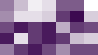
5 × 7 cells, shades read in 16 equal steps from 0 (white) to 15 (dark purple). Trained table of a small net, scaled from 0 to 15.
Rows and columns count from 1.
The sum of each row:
35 44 79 61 74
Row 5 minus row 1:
0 8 13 9 -3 1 11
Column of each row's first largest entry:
5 6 2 1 3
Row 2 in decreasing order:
15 12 7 3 3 2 2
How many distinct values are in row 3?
4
